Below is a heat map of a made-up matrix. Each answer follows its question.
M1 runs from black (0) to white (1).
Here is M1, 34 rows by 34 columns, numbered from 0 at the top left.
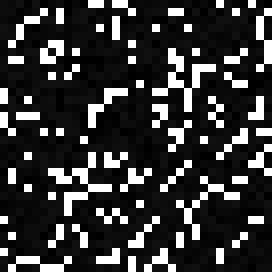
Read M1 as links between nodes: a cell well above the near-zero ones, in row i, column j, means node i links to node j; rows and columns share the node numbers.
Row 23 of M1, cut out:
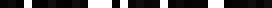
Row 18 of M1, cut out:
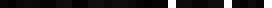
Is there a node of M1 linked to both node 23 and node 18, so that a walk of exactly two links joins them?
no
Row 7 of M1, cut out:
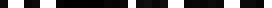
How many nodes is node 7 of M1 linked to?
10
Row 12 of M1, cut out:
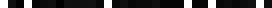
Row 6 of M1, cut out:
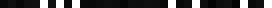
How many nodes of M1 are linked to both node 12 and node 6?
0
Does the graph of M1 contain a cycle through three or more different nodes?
yes
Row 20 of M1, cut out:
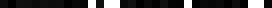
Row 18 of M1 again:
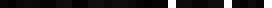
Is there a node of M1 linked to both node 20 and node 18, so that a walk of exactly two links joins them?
no
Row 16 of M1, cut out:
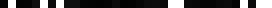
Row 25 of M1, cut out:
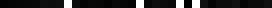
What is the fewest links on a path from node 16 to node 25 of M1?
2
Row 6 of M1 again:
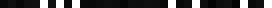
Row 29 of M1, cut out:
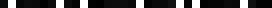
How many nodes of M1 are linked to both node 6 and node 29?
3
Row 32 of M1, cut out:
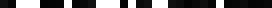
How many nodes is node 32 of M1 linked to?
11
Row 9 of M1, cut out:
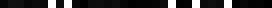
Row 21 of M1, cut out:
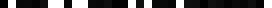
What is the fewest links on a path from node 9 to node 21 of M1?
1
